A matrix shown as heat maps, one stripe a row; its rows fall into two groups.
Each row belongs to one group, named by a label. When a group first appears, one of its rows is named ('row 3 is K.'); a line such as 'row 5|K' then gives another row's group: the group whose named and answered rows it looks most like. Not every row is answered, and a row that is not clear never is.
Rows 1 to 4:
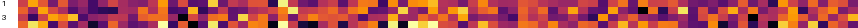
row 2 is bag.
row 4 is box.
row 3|bag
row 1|box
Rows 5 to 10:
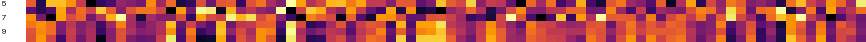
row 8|box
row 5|bag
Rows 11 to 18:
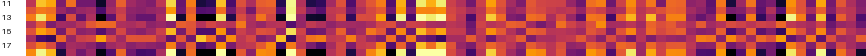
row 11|box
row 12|box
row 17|box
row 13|box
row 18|box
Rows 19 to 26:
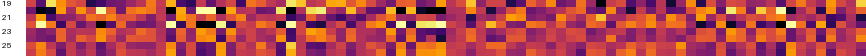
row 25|box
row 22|box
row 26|box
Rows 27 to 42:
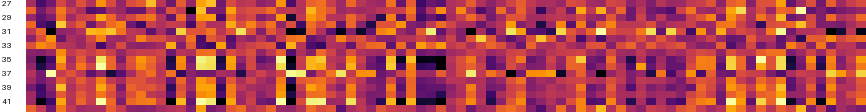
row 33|box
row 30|bag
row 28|bag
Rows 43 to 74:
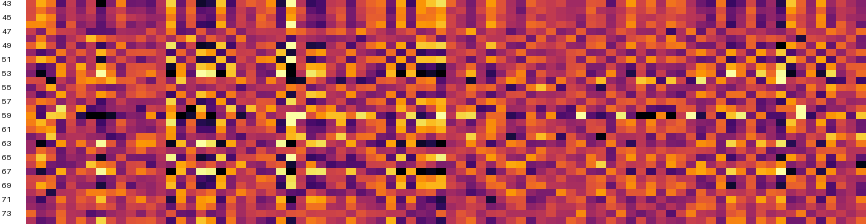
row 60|box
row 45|box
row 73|bag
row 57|box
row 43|box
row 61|box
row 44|box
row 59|bag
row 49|box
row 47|bag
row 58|bag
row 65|box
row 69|box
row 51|box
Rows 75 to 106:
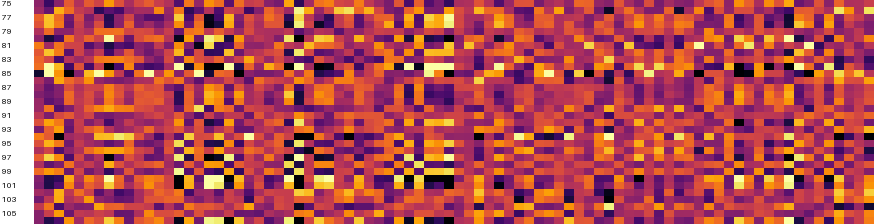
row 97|box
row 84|box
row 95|box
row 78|box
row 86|bag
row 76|bag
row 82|box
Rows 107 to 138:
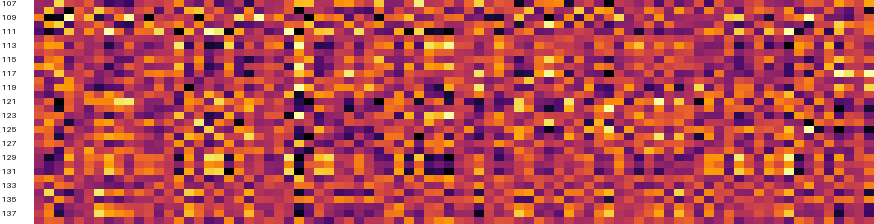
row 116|box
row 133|bag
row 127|box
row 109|bag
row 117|bag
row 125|bag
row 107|bag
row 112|box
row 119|bag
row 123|box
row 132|box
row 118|bag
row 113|box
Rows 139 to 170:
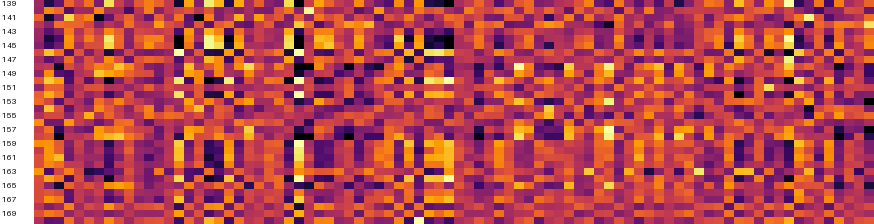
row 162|box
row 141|bag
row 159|box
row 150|box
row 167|box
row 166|box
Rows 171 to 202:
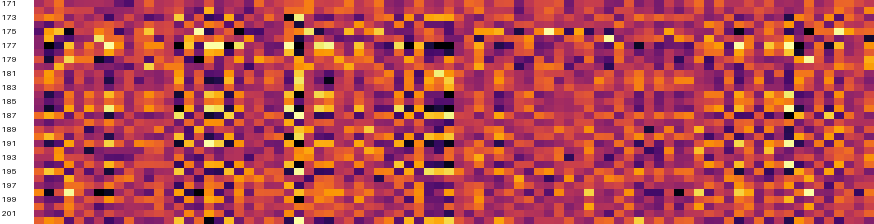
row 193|bag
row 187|box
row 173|box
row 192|bag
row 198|bag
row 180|bag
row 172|bag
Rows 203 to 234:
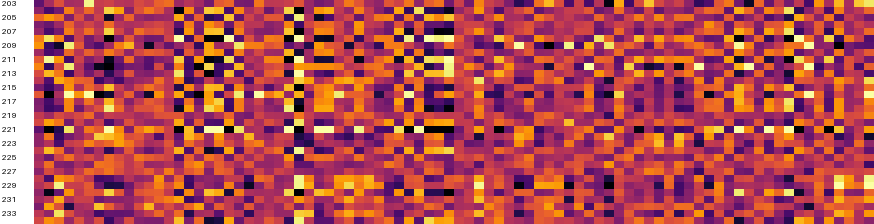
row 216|bag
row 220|box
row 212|bag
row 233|bag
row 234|box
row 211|box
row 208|box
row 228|bag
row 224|box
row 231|bag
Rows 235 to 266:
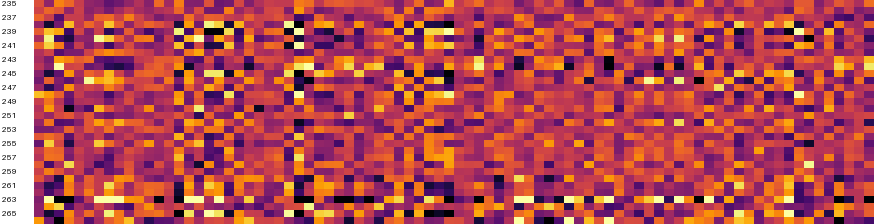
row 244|bag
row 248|box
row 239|box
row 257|box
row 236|box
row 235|bag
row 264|bag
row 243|bag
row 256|box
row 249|box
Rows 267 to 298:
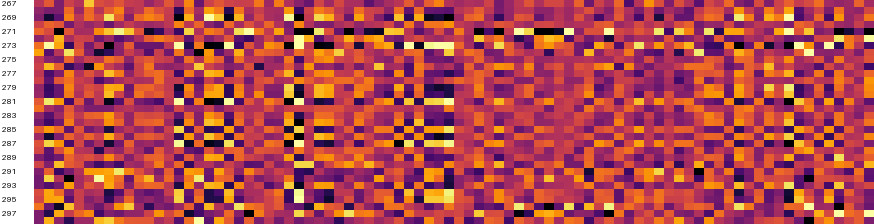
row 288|bag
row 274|bag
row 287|box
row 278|bag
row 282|bag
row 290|bag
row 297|bag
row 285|box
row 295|box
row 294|box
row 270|box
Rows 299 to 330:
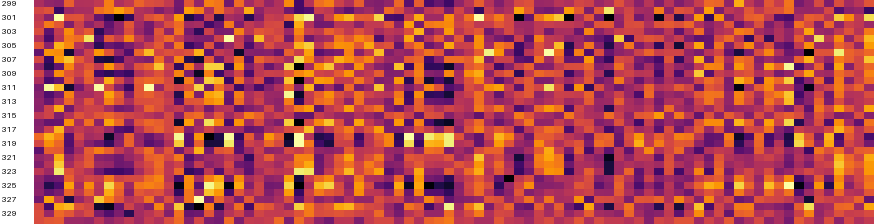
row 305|bag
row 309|bag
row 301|bag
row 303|bag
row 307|bag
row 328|bag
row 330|box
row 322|bag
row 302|box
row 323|bag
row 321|bag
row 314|bag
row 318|box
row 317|bag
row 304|bag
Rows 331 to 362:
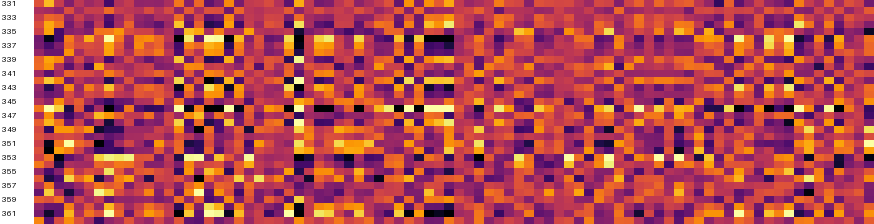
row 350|bag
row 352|bag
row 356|bag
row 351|bag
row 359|box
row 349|bag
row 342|box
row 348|box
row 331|box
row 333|box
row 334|box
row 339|box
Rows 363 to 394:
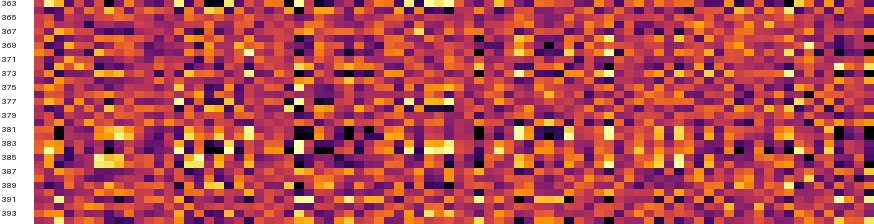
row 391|bag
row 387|bag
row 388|bag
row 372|bag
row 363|box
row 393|box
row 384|box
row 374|bag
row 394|bag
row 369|bag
